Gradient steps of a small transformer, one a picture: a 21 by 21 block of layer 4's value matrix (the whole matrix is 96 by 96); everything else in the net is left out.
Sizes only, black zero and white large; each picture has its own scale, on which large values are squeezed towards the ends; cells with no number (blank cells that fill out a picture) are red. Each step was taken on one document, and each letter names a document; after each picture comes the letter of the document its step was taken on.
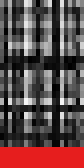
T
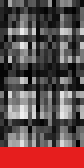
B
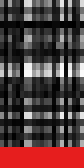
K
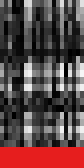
K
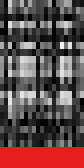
B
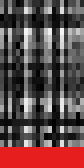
T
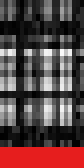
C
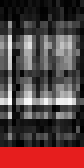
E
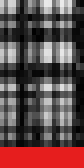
C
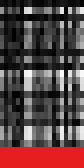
K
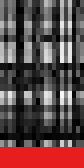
C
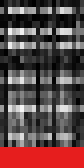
B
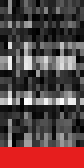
E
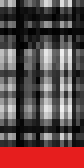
C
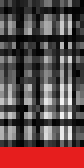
C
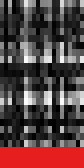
T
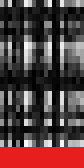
T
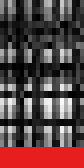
C
